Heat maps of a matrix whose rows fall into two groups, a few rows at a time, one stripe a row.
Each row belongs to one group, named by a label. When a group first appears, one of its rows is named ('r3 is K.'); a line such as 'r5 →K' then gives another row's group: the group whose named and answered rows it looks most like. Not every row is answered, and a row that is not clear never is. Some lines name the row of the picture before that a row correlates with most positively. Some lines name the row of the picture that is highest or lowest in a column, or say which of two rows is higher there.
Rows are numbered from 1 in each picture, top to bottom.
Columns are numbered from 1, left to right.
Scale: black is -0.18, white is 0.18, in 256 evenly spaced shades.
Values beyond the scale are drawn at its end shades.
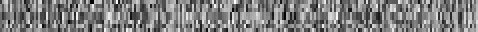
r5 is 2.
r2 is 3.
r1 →3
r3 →3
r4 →2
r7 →3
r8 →2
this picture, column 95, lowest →3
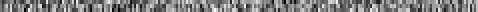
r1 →2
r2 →3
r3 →3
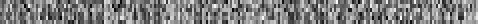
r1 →2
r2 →3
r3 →3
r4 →2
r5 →2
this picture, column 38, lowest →5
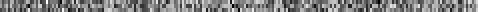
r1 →2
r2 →3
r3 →2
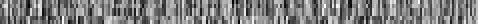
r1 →3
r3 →3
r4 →3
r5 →2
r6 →2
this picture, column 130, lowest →2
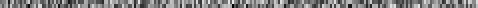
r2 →3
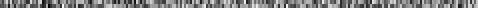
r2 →2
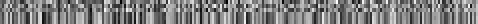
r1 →2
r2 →3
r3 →2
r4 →3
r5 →3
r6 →3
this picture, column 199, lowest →3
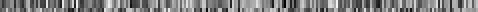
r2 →2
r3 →2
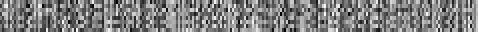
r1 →3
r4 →3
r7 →3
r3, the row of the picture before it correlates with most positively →3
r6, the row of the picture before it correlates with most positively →3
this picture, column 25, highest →3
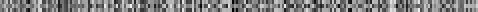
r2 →2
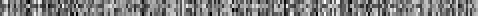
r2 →2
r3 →3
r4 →3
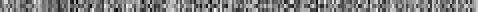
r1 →3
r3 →3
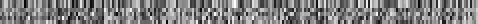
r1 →3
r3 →2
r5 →2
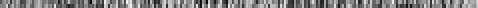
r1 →2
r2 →2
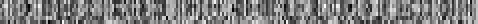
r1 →3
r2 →3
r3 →3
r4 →3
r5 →2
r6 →2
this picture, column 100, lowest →5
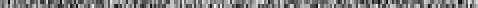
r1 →2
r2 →3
